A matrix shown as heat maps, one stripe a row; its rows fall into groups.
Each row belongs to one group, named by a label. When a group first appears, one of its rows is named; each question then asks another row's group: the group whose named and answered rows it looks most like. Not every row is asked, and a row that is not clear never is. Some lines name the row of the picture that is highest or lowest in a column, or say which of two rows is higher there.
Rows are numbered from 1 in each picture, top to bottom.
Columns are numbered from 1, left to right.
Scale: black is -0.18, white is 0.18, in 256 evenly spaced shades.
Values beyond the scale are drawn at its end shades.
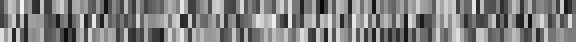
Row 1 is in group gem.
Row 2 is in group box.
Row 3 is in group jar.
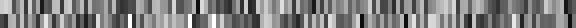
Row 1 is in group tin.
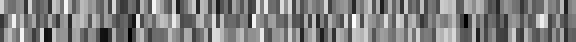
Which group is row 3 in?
gem
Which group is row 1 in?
tin
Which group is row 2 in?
box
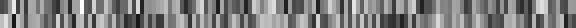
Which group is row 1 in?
box
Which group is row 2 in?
jar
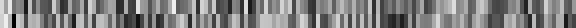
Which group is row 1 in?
tin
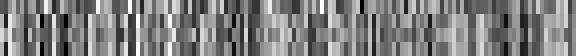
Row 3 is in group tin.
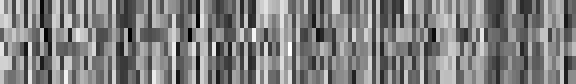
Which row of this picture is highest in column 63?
3
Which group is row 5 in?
tin
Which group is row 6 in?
tin
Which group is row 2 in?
tin
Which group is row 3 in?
gem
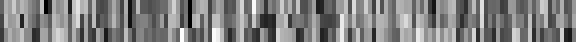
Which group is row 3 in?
gem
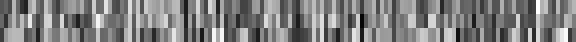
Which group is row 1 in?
box
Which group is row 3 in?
gem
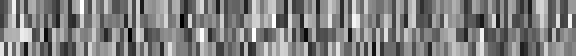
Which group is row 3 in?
gem
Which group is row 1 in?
box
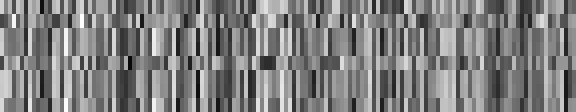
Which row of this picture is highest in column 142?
5
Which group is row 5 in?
gem
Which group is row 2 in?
box
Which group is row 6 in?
tin
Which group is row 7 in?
tin
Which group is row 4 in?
tin
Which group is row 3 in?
tin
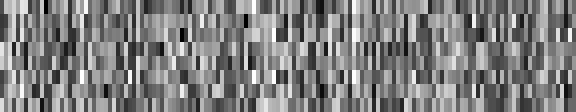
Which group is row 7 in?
gem
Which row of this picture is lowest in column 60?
3
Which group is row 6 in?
box
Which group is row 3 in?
box
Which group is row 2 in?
box
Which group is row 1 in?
gem
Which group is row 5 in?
tin
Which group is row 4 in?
jar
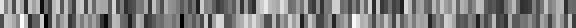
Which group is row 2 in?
gem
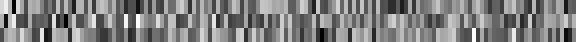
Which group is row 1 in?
jar
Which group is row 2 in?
tin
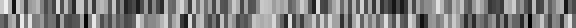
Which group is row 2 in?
box
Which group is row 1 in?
jar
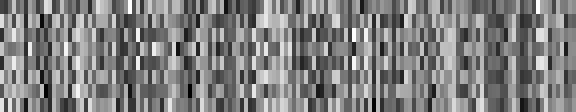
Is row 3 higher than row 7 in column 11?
No
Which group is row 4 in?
tin
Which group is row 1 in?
box
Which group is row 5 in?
gem
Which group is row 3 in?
gem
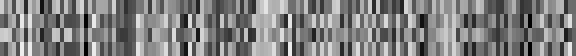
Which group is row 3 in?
tin
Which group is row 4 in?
box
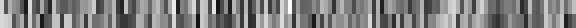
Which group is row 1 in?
tin
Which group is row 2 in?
tin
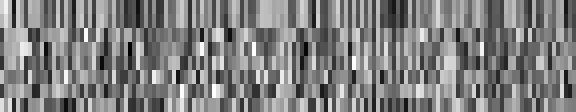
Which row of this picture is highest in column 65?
6
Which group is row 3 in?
gem
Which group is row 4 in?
gem
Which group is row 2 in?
jar
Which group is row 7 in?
gem
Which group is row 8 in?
jar
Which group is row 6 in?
tin
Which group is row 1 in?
jar
